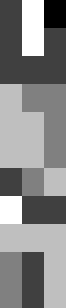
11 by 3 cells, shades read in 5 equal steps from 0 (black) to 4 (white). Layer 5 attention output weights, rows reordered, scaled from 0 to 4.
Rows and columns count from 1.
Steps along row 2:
up down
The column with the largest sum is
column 2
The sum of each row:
5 6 3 7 8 8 6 6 9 6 6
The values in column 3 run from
0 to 3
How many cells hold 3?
11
